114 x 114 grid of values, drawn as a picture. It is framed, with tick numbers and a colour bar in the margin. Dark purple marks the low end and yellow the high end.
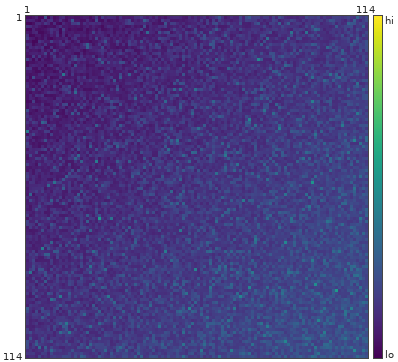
The ninth with the lowest average is the top left. No row or column stands out. There is an overall slope up to the bottom right. Fine speckle covers the field. No regular stripes run through it. Neither half mirrors the other.
